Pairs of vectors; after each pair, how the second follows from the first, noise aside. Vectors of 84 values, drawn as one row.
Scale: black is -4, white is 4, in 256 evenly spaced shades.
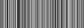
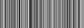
wrapped around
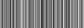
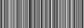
wrapped around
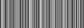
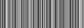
wrapped around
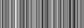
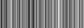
wrapped around
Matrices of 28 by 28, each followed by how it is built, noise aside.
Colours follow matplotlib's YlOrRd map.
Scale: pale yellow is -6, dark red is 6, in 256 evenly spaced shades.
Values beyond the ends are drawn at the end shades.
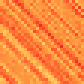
Toeplitz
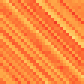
Toeplitz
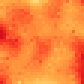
smooth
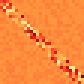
banded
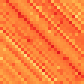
Toeplitz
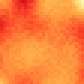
smooth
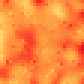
smooth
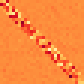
banded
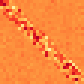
banded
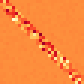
banded
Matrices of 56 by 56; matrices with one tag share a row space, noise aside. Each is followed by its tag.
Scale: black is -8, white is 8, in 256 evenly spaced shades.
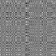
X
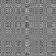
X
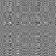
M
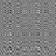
M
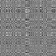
X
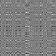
X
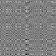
X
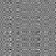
M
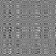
M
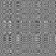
M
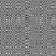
X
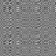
M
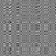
M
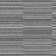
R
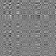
M
